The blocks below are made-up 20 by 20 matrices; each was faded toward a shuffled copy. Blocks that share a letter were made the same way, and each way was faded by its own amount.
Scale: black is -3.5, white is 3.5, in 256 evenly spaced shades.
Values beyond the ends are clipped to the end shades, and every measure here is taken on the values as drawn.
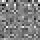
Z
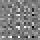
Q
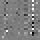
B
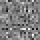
Z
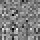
Z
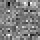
Z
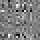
Q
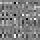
Q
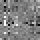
Q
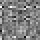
Z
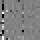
B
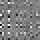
Q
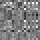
Q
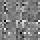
Q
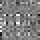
Q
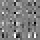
B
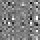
Q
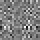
Z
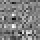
Z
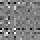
Q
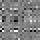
B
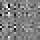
Q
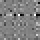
Q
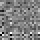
Z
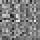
Z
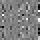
Q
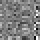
Q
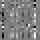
B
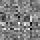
Z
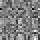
Z
